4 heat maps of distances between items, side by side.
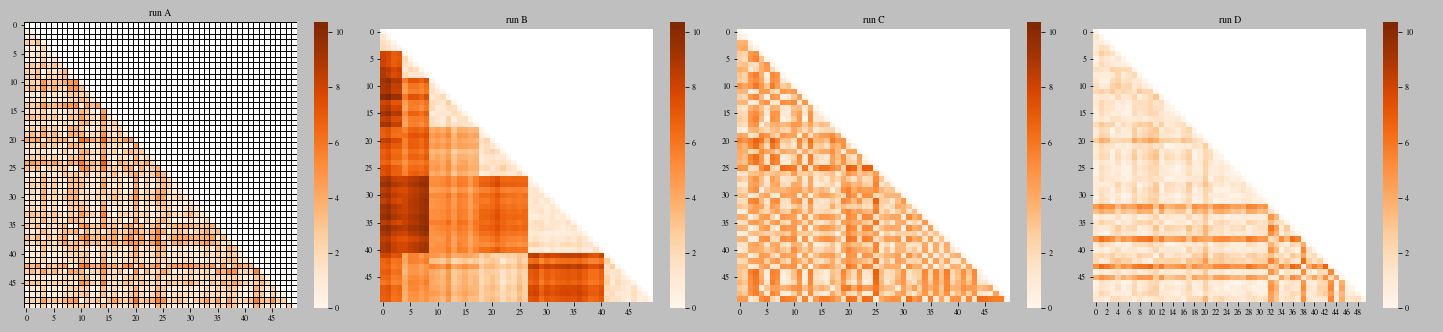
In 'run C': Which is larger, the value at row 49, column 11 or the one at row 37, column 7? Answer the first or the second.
the second
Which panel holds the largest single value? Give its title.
run B
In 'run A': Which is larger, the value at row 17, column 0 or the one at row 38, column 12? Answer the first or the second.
the second
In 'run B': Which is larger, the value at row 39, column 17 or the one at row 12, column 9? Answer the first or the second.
the first
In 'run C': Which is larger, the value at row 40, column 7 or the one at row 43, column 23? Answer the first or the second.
the second
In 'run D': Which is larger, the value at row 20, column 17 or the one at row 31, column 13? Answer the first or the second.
the first
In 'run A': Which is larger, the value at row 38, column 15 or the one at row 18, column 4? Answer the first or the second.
the first
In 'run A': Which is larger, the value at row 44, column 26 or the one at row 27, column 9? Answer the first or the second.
the second
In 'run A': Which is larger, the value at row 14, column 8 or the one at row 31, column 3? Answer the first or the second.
the first
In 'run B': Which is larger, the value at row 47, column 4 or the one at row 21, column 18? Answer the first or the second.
the first
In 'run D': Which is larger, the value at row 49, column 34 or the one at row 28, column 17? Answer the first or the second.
the second
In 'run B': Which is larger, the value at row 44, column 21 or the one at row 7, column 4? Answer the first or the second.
the first
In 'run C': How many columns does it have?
50
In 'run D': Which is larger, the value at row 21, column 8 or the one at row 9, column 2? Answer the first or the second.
the first
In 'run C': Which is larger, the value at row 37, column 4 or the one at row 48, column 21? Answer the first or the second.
the first
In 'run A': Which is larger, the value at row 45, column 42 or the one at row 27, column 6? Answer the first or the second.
the first
